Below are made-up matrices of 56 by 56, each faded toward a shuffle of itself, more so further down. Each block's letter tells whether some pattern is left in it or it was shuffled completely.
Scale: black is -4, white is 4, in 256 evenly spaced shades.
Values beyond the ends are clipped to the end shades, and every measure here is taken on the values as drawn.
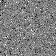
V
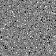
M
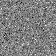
V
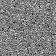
V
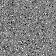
V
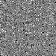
M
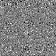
M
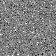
V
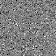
M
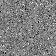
V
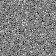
V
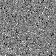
V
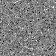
V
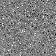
M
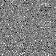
M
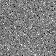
V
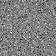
M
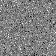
V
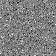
V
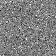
V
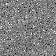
V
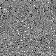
M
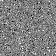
V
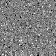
M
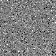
M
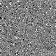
M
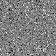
M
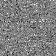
M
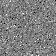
V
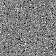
V
